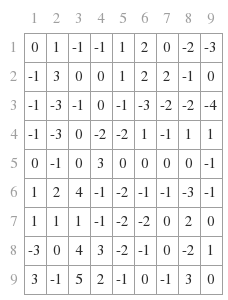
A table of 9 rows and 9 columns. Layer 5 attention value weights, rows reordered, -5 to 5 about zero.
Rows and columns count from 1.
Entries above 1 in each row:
1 3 0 0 1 2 1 2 4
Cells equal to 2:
6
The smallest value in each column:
-3 -3 -1 -2 -2 -3 -2 -3 -4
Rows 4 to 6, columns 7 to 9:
-1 1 1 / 0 0 -1 / -1 -3 -1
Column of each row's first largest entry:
6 2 4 6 4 3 8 3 3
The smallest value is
-4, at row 3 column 9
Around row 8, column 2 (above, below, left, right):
1 -1 -3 4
